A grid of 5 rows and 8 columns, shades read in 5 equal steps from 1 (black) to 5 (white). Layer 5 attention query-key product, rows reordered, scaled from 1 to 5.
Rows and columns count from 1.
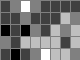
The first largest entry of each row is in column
3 7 6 3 5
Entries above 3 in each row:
1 1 2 5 3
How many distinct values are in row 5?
5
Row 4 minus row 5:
1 1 2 1 -1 0 -2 1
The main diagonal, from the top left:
2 2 1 4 5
